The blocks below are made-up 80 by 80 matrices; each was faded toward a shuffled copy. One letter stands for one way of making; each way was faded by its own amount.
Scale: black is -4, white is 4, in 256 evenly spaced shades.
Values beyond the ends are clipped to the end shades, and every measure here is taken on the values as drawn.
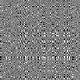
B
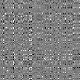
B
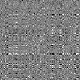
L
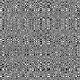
L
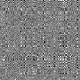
L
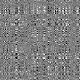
L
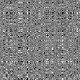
L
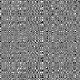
B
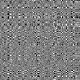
L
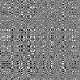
B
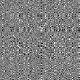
L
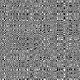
L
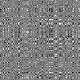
B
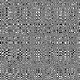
B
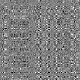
L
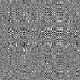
L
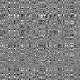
B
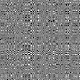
B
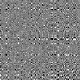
L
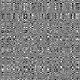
L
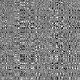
L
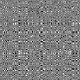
B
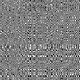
L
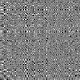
L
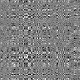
B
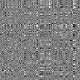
B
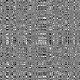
B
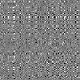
L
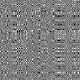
B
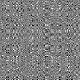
L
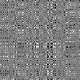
B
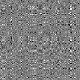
L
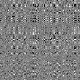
L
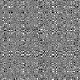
L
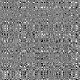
L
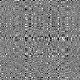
L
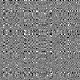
B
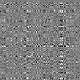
B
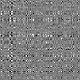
B
